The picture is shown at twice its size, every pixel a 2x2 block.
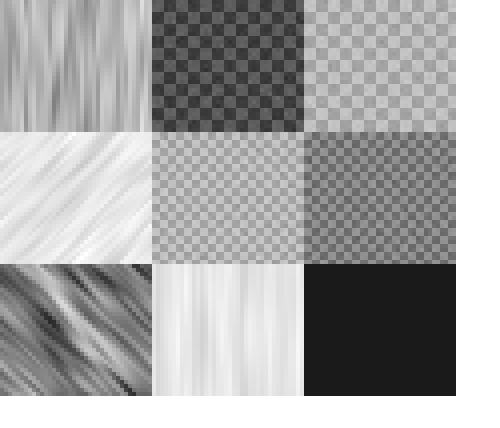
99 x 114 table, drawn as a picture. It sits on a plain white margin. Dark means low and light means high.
It is made of 3 by 3 panels. Panel 1,1: high, streaked downward. Panel 1,2: low, checkered. Panel 1,3: high, checkered. Panel 2,1: very high, slanting up to the right, faint in contrast. Panel 2,2: high, checkered. Panel 2,3: middling, checkered. Panel 3,1: middling, slanting down to the right, strong in contrast. Panel 3,2: very high, streaked downward, faint in contrast. Panel 3,3: very low, flat.
